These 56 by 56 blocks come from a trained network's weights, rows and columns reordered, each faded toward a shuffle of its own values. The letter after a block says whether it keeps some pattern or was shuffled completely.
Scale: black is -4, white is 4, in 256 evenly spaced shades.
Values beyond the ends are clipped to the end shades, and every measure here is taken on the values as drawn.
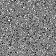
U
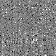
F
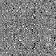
F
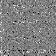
F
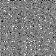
F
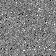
U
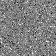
U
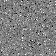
U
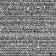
F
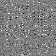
F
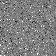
U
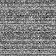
F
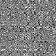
F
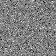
U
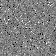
U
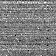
F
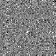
F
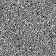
U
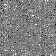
F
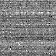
F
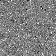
U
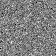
U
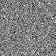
F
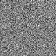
F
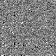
F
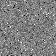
U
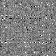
F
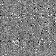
F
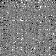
F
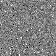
U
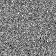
U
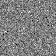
U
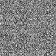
F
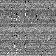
F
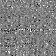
F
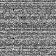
F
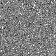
U
